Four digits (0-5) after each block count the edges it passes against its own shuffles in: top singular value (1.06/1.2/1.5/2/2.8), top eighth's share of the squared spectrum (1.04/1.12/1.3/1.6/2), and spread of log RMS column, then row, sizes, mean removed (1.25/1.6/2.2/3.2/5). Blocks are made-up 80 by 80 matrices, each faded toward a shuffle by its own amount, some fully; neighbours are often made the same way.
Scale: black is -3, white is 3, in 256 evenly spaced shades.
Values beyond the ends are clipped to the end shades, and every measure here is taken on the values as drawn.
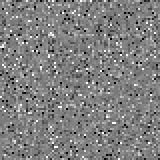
3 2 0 1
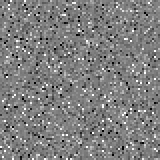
0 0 0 0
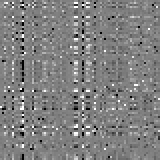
5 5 3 3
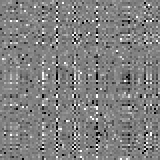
5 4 3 3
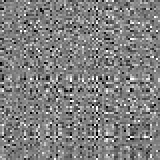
5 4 3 3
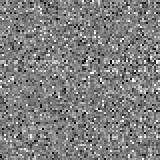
4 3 1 1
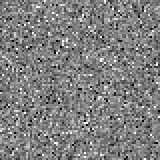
0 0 0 0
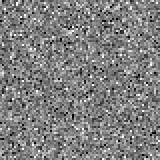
0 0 0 0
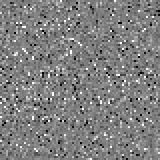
3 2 0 1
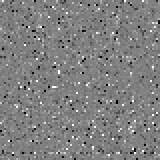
1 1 0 0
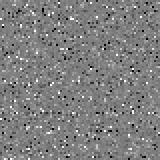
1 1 0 1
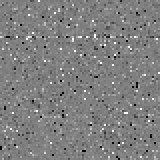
2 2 0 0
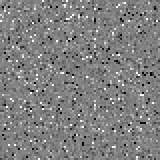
1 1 0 0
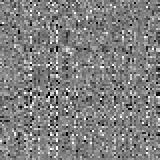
4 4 3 2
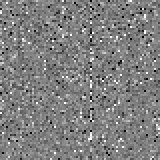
3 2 1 0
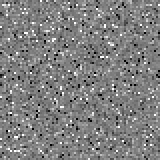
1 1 0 0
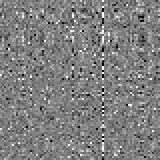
4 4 2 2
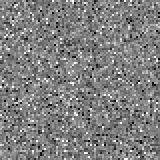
0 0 0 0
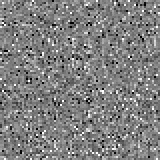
3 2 1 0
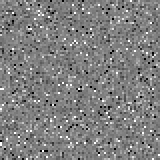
0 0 0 0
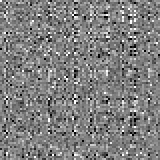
4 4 3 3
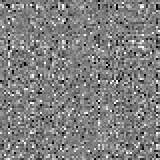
4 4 2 2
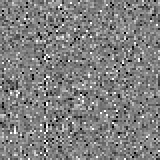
3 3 1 0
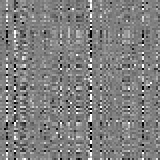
5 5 4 3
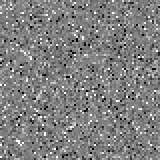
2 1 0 0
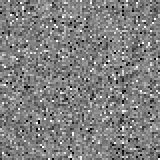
2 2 1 0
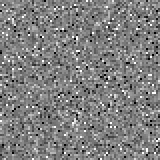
2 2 1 0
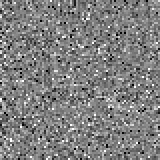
2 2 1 0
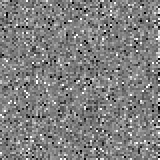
3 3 2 0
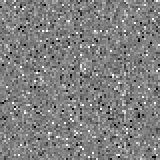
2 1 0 0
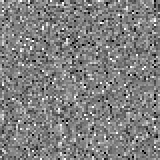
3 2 1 0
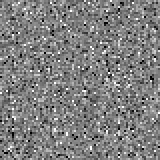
1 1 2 0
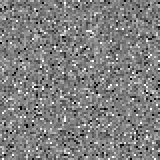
1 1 1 0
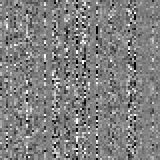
2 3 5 0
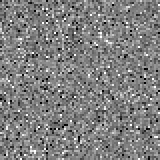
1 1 1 0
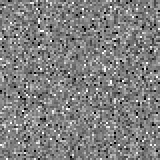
0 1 1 0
